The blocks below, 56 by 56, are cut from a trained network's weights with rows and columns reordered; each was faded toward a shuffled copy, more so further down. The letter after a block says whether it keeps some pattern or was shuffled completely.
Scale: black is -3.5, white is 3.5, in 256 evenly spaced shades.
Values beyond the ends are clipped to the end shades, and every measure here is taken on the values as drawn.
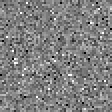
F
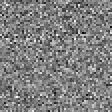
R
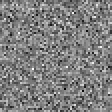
F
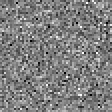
F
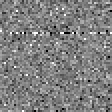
R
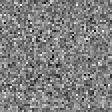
R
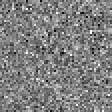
R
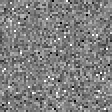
F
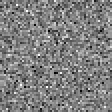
F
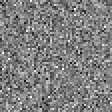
F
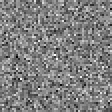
F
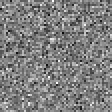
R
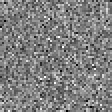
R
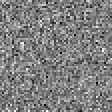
R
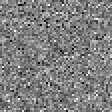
R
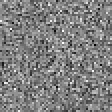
R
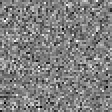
R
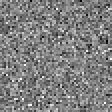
F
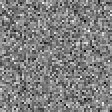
F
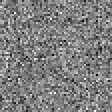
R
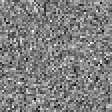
F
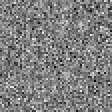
R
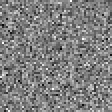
R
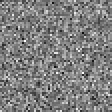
F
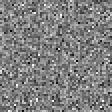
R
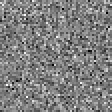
F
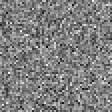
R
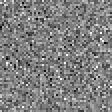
F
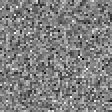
F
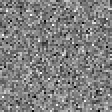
F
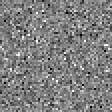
F
